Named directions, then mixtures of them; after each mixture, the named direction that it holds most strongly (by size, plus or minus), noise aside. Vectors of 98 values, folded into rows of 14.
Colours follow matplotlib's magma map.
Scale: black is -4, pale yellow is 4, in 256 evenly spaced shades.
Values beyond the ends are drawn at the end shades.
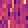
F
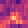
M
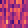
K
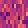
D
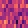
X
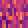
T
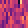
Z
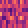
T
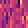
Z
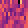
Z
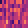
K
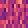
D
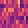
Z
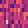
K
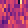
Z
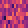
T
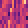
F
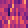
F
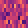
D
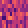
T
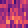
M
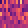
K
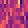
Z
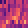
K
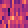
F
